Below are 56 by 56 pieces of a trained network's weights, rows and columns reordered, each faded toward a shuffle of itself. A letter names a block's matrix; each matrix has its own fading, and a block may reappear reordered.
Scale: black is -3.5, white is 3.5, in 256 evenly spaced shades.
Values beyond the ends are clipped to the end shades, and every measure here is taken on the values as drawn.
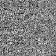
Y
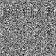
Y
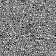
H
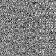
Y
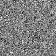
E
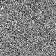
E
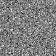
H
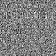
Y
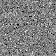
H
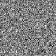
Y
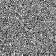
E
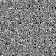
H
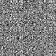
Y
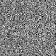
Y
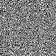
H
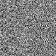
Y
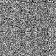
Y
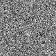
E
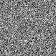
E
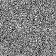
E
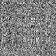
Y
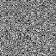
Y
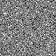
H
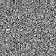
Y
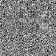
Y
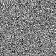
E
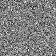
E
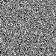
H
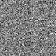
Y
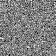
H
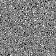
H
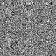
Y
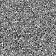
H
